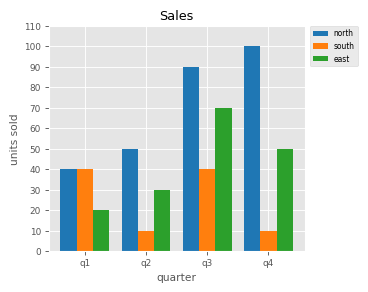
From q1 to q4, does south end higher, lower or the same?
lower
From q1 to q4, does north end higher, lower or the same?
higher
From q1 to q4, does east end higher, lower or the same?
higher
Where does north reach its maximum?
q4
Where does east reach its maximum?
q3
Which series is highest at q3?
north
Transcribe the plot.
Title: Sales
x-axis: quarter, ticks q1 q2 q3 q4
y-axis: units sold, ticks 0 10 20 30 40 50 60 70 80 90 100 110
Legend: north, south, east
Values:
north: 40 50 90 100
south: 40 10 40 10
east: 20 30 70 50
